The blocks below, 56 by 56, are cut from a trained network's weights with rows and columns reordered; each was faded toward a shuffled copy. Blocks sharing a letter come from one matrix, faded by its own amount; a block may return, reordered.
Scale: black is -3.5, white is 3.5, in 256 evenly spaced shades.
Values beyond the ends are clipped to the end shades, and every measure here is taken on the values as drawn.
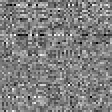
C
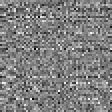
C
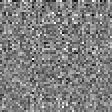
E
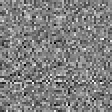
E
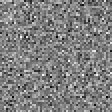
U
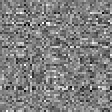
C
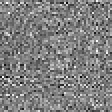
E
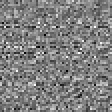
E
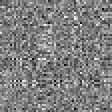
E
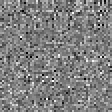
U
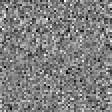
U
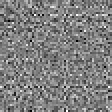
E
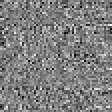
C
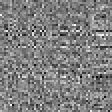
E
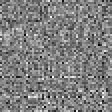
C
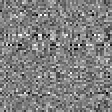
C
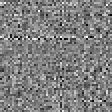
C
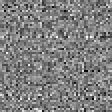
C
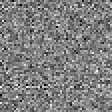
U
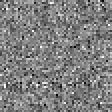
U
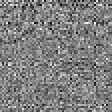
C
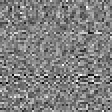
E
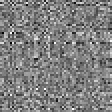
E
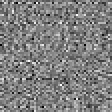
E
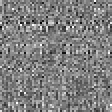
E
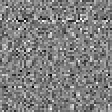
C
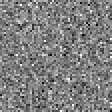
U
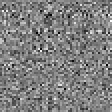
C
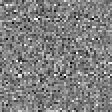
U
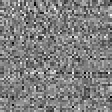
E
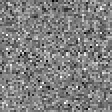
U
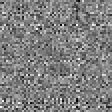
C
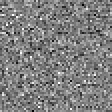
U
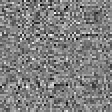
E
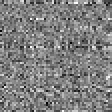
E
